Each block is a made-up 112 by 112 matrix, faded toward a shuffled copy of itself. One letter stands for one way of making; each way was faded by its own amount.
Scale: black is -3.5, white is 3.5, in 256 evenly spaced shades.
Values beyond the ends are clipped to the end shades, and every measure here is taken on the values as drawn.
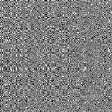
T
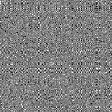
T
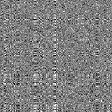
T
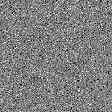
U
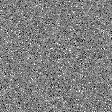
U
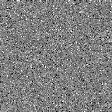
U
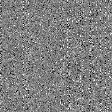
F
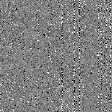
F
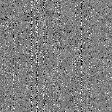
F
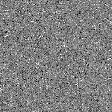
U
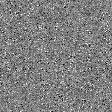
U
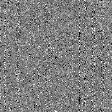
F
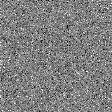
U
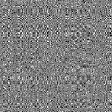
T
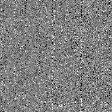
F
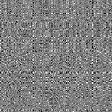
T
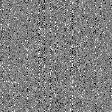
F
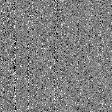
F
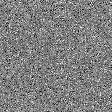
U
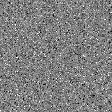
U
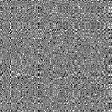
T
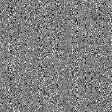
F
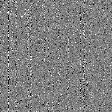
F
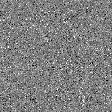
U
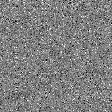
U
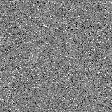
U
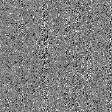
F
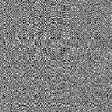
T
